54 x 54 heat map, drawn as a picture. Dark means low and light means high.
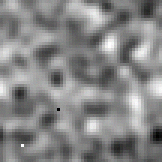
The ninth with the highest average is the middle right. The values follow a bell shape. Two lone cells stand out: one far higher and one far lower than their neighbours. There is no overall slope. No regular stripes run through it. The texture is blotchy.
